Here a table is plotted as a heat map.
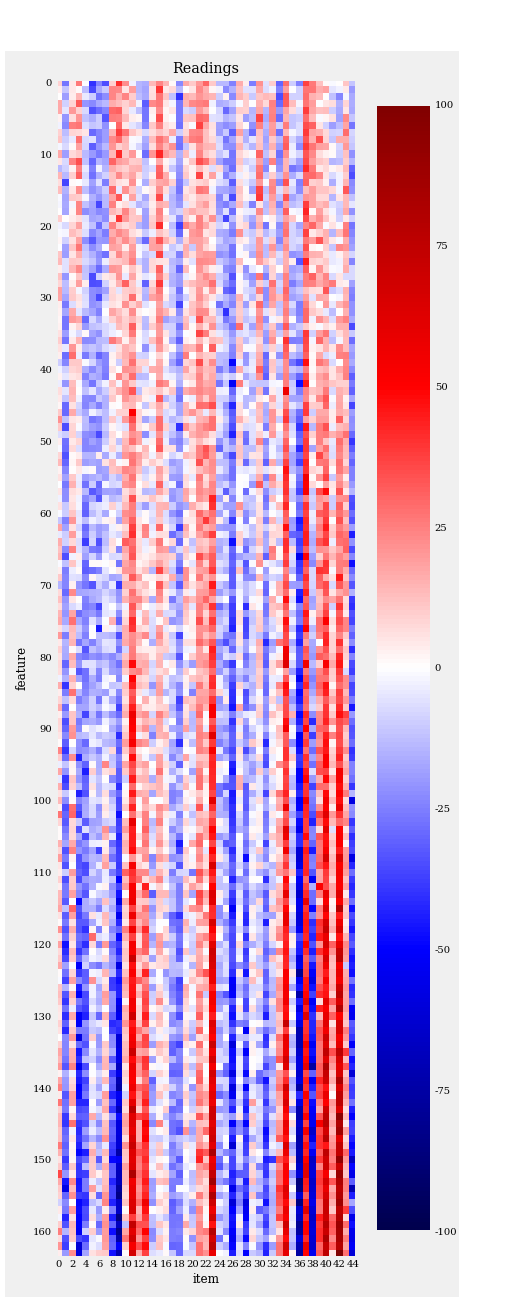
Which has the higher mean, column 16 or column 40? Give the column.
40
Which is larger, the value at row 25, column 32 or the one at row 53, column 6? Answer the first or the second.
the first
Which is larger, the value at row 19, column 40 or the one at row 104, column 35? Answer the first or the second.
the first
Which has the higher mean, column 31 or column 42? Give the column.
42
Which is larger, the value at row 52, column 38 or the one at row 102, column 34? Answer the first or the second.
the second
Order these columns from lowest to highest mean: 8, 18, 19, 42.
18, 8, 19, 42
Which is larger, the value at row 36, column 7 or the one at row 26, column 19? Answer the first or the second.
the second
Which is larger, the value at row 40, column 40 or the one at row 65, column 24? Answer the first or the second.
the first
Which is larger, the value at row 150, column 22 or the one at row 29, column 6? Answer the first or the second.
the first
